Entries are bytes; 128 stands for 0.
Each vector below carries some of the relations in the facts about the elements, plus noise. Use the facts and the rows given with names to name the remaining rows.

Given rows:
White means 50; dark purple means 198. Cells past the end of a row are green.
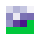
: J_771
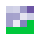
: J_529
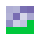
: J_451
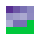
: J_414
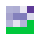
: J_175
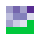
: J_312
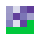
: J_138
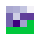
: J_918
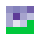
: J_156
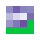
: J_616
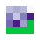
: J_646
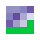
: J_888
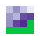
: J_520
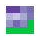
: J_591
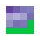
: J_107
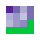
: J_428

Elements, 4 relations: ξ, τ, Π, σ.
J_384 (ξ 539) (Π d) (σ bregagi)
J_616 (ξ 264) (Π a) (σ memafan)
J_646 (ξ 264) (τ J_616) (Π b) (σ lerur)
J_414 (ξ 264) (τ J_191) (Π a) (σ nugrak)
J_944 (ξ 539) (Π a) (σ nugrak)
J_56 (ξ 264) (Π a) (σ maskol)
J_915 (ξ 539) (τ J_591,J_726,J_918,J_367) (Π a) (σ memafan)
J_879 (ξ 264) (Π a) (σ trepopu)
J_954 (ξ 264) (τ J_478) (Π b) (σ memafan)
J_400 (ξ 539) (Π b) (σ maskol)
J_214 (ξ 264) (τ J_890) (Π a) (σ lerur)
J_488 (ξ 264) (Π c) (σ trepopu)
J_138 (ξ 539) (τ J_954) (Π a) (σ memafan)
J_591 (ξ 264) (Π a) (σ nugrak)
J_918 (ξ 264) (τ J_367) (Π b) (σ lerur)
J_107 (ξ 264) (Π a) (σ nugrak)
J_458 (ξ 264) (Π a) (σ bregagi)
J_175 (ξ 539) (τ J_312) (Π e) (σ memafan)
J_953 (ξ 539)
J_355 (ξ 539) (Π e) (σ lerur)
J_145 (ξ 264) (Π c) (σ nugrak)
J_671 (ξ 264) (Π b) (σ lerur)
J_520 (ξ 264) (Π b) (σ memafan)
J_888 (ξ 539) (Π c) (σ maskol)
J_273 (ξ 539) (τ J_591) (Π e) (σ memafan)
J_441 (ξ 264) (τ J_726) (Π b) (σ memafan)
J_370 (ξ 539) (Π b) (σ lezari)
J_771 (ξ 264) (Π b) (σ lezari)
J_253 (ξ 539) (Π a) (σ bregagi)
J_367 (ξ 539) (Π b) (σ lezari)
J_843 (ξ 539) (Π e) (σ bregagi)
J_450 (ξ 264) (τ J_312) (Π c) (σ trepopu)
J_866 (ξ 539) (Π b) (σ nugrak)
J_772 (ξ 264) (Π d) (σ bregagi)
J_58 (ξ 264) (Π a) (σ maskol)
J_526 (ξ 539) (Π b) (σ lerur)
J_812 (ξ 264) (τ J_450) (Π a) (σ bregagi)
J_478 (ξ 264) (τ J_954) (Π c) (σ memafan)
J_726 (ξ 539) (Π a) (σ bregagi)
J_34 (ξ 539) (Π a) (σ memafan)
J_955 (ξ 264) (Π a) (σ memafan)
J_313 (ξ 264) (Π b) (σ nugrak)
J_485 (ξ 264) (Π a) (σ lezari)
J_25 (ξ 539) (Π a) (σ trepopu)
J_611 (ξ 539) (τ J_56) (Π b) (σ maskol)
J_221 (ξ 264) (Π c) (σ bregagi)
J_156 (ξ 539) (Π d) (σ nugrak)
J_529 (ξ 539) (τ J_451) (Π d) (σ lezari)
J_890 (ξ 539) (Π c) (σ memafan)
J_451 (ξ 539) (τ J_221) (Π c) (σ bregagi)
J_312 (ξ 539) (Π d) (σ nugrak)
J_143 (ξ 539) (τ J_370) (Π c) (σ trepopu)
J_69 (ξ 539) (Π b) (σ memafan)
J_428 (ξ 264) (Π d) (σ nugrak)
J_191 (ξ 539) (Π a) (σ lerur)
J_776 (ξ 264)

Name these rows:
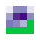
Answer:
J_866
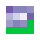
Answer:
J_221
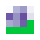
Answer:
J_370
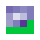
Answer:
J_955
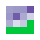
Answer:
J_384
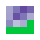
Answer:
J_944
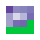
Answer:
J_458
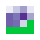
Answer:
J_526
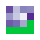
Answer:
J_214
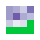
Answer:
J_843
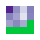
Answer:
J_776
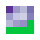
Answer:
J_772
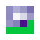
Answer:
J_485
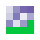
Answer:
J_890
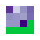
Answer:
J_478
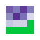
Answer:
J_143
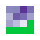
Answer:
J_25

